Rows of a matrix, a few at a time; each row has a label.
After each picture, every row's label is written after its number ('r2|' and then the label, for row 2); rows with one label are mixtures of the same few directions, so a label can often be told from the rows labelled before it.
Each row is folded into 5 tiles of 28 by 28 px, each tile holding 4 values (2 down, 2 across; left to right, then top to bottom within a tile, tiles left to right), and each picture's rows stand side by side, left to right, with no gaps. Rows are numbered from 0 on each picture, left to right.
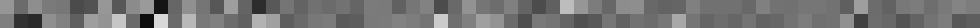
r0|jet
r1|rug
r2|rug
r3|rug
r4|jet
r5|rug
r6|rug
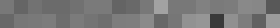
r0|rug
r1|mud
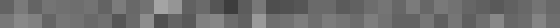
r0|jet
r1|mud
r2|jet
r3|mud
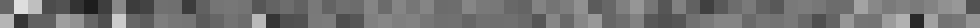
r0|mud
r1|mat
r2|rug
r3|mat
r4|jet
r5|jet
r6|mud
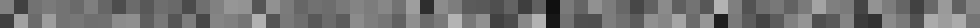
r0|rug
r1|mat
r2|mat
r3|mat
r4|jet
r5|rug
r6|jet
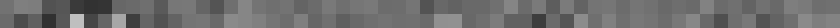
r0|mud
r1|jet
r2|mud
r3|jet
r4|rug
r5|rug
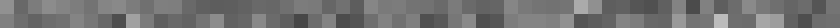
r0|mat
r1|mud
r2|rug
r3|rug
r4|mud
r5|rug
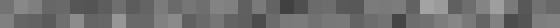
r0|mud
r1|jet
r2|jet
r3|jet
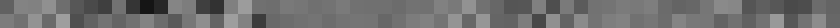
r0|mat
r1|jet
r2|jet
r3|mat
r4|rug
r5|mud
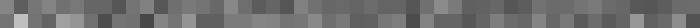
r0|rug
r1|rug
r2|mat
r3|mud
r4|mud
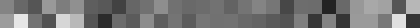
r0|rug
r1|rug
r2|mat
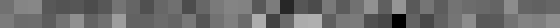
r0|mud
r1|mat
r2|jet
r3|rug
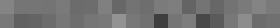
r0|jet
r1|rug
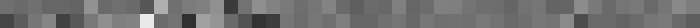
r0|rug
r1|rug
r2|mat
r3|mud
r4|rug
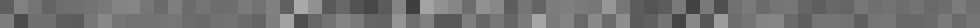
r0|rug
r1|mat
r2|mud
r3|jet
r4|mat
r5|rug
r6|rug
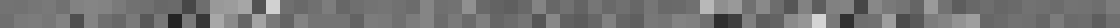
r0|mud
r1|mat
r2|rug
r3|mat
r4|rug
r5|jet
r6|rug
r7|mud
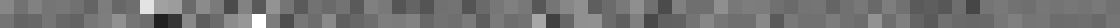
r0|jet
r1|jet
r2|rug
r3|mat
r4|jet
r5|mud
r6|mat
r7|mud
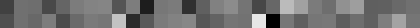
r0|mat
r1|mat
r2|jet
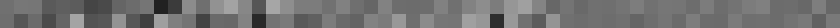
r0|mud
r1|mud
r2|jet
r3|mud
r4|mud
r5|mat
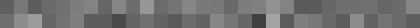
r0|jet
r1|mat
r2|mud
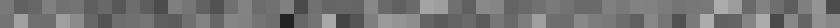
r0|rug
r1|jet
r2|rug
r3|jet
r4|mud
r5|mud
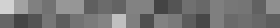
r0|jet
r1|mud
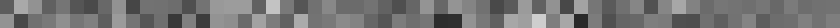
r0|mud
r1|mat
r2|rug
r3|jet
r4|rug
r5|rug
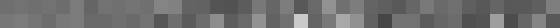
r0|rug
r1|mud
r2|rug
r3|mud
